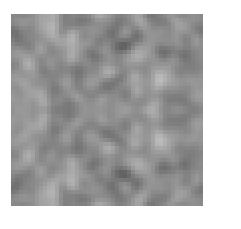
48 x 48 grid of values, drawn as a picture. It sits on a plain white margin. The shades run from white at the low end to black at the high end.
The texture is blotchy. The top and bottom halves mirror each other. The values follow a bell shape.
